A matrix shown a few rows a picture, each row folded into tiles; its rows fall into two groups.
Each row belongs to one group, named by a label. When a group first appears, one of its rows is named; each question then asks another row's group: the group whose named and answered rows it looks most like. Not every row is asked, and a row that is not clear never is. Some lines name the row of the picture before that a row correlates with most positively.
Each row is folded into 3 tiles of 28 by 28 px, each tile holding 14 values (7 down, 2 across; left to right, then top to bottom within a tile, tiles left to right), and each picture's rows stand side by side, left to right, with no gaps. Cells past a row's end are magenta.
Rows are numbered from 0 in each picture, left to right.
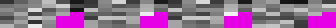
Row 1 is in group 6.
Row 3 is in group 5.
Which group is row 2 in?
6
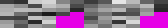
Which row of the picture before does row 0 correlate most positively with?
0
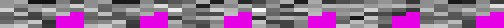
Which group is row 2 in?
6
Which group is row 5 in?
5
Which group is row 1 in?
5
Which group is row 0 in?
5
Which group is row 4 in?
5
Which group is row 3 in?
6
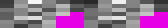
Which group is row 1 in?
6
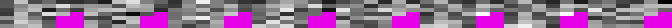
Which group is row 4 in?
6
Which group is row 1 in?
6
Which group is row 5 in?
5
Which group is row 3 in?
5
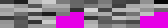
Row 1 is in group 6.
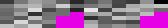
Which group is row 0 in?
5
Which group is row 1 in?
6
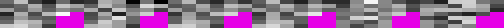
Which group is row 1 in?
5
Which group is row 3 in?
5
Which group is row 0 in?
5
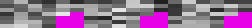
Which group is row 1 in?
6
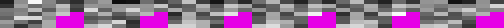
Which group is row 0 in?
6
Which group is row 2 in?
5
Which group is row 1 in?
5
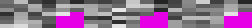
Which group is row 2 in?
6
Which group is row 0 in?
5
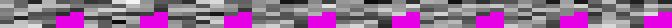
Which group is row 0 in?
5
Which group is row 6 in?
5
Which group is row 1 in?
6
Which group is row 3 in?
5
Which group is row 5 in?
5
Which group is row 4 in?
5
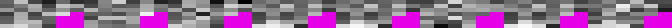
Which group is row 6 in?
5
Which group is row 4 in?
5
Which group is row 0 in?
5
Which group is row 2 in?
5
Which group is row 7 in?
5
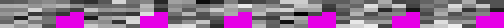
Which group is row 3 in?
6
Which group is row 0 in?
5
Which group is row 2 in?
5
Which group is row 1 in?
6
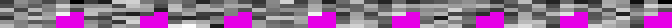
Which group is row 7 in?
5
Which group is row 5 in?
5
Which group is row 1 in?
6
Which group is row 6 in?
5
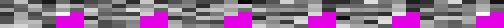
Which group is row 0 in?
5
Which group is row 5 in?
6
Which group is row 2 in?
6
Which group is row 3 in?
6
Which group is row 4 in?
6
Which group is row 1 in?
6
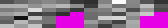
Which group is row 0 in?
5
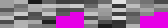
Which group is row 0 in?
5
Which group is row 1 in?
6
